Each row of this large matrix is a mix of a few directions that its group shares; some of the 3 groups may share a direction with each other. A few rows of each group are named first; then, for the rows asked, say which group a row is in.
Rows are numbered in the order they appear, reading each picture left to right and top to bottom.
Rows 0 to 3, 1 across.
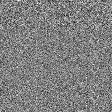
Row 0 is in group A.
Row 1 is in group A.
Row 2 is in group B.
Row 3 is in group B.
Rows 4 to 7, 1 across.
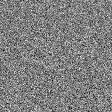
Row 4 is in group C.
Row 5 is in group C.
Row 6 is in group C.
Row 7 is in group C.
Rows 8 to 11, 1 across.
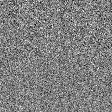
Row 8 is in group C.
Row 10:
B
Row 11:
C
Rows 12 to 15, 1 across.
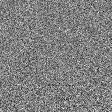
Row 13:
B
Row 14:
A
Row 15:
A
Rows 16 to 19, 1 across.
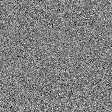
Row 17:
B
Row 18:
A
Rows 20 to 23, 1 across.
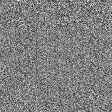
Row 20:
A
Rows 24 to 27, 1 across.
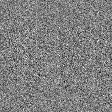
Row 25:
C
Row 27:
B
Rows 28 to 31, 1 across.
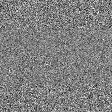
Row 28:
B
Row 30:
C
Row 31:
C
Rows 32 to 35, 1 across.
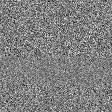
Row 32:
A
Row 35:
C
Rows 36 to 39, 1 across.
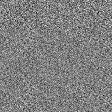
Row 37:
B
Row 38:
A
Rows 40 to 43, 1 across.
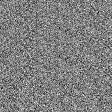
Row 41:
B
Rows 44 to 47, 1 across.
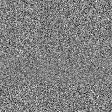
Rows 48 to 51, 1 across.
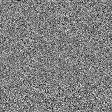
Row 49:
B
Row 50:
B
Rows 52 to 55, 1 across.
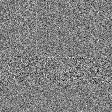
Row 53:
B
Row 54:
A
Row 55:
B
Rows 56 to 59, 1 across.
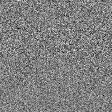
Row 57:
A
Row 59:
A
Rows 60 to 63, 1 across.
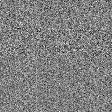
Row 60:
C
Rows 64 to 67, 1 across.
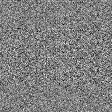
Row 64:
A
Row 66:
A
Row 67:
B
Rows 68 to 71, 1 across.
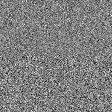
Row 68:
C
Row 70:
C
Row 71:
C
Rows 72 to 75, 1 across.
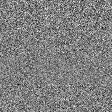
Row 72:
C
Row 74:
B
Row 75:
A
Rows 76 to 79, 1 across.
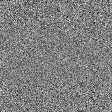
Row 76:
C
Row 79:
B
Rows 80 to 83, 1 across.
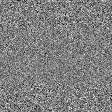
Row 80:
A
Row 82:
A
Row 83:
C
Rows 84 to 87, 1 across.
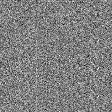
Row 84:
A
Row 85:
A
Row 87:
B
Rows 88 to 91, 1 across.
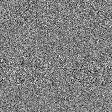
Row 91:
A
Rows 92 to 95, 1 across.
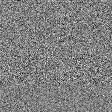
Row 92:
A
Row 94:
A
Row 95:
A
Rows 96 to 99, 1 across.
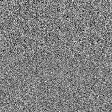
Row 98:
C
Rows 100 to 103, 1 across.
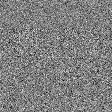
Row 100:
B
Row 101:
C
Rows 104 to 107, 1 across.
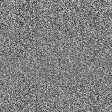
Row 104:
C
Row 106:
A
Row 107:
A
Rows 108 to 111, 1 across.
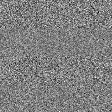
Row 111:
A
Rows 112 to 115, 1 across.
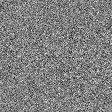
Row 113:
C
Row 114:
A
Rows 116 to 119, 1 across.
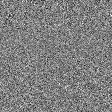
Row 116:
C
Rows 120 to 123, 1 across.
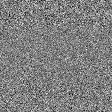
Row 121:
B
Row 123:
C
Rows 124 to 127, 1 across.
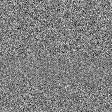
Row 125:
A
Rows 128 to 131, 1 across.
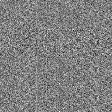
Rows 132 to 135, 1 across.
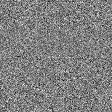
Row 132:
A
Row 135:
C
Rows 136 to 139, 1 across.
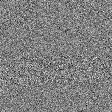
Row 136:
B
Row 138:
C
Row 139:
B
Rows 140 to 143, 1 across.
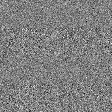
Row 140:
B
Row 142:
B
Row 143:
C
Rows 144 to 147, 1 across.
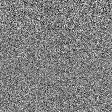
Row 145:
A
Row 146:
A
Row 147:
A
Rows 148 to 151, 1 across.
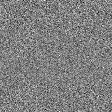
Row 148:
C
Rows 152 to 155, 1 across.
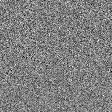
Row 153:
C
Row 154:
C
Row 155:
A
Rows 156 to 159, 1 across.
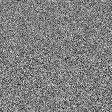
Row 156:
A
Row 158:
B
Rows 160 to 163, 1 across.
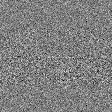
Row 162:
A
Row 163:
B
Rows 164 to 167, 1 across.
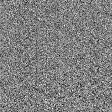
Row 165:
A
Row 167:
C
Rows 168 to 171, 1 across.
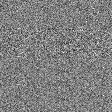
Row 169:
A
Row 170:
A
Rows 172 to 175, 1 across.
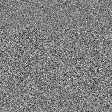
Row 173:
C
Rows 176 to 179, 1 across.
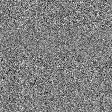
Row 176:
A
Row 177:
A
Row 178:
C
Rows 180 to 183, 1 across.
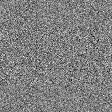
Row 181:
B
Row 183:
B
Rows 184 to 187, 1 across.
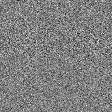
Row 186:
B
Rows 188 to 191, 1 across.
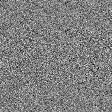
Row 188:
B
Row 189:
B
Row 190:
B
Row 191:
C
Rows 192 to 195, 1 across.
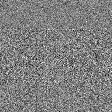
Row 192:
B
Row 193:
A
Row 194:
C
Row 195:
A
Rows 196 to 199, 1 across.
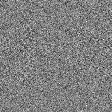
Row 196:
B
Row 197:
B
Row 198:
B
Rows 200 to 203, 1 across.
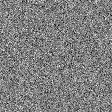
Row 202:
C
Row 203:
C
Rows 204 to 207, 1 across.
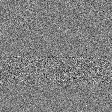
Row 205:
B
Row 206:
A
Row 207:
B
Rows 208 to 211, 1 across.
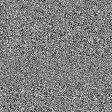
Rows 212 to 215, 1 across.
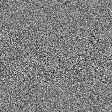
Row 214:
C
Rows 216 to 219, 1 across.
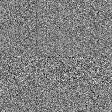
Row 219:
B
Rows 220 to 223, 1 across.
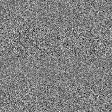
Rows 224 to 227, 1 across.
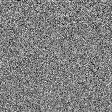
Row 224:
A
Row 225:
C
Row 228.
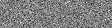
